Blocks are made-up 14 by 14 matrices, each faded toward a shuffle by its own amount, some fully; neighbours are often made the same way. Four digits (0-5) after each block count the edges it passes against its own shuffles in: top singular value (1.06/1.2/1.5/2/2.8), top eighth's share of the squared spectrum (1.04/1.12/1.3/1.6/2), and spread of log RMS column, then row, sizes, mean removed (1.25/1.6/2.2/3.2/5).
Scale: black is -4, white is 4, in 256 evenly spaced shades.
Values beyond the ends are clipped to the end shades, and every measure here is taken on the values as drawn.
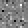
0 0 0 0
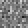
0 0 0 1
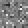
0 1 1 0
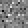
0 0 0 0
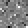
0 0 0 0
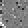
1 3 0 0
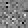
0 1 0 0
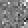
1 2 1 0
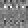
3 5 1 2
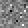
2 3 0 0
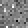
0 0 0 0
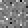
0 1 0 0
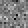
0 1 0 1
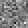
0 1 0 0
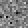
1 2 0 0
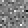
0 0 0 0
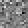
2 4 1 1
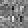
3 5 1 1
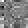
3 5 2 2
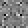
2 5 1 1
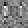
3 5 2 0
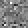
2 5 1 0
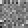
2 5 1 1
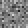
2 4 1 0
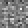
2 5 2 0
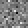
0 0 0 0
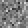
1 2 0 0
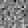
1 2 1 1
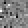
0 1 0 0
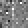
0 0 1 0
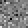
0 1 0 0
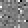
1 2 1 0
